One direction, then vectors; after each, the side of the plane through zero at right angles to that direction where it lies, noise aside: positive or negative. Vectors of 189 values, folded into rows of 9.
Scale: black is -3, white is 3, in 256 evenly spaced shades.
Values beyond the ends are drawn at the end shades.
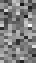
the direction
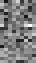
positive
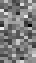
negative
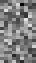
positive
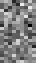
negative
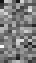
negative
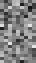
positive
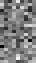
positive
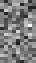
positive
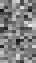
positive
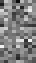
negative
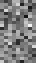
positive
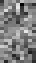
positive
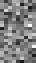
positive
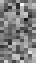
negative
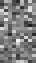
negative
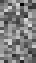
positive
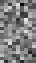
positive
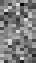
positive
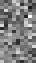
positive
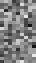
negative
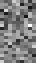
positive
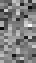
positive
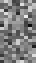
negative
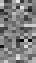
positive
